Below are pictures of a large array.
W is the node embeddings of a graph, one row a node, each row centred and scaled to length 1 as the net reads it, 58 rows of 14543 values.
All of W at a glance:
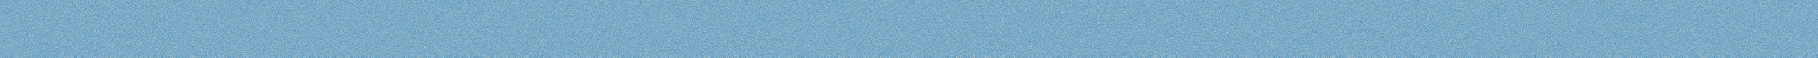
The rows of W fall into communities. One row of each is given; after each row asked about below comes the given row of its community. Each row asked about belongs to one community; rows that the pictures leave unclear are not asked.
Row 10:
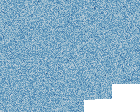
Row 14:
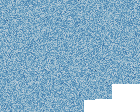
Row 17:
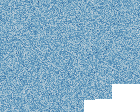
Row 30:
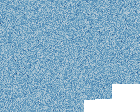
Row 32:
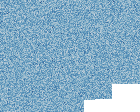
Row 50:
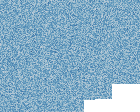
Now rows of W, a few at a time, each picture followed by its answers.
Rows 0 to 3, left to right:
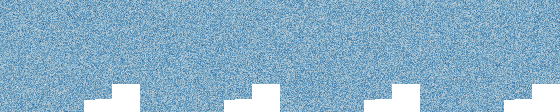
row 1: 50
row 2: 32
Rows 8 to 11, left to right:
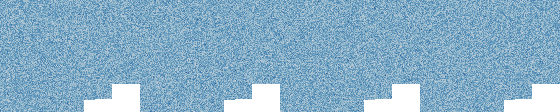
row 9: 14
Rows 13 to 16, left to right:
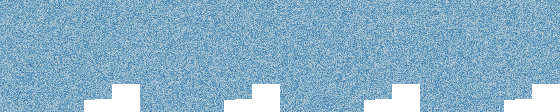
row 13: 32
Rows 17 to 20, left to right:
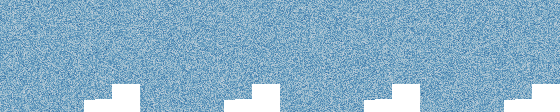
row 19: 14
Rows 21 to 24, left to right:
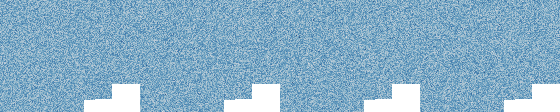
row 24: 17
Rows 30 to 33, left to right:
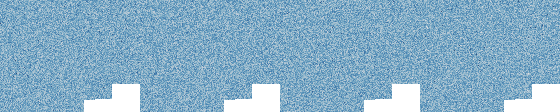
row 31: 30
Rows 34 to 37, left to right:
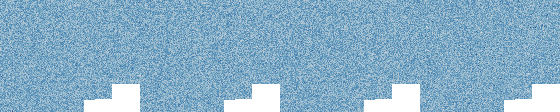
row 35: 10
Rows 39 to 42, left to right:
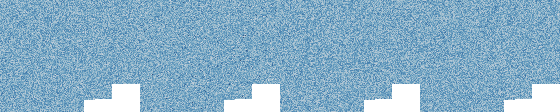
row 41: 50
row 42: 10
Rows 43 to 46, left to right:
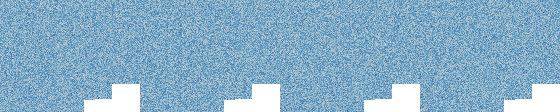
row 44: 50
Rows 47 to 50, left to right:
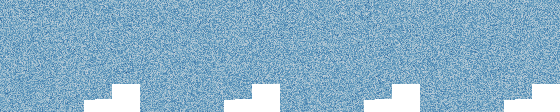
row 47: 30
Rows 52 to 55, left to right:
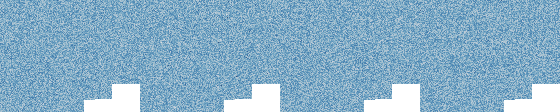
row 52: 10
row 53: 14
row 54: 10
